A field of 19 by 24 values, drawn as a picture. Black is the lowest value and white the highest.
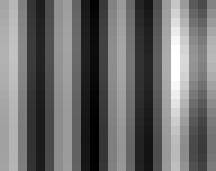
Stripes: upright, repeating 4 times. Seam: vertical, 80% of the way across, the left part calmer. Lone odd cells: none. Slope: none. Ninth with the lowest average: bottom middle.
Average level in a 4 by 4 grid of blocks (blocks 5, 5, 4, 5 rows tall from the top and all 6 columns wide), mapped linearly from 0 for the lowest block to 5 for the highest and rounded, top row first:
2 0 1 4 | 2 0 1 5 | 1 0 1 3 | 1 0 0 2
